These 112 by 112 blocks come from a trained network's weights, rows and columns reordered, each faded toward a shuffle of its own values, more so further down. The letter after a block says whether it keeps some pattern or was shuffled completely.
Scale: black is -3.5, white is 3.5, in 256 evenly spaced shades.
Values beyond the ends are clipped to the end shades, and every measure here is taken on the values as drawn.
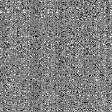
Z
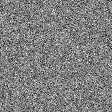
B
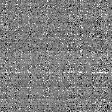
Z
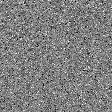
B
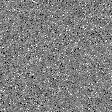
B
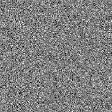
Z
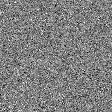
B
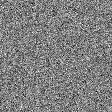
B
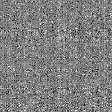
Z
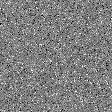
B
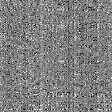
Z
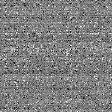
Z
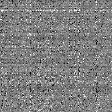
Z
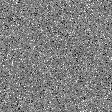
B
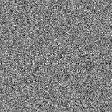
Z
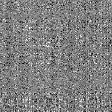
Z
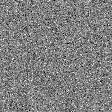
B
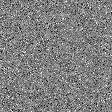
B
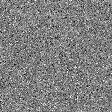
B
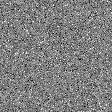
B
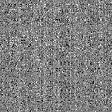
Z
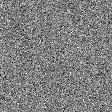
B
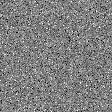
B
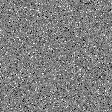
B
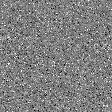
B
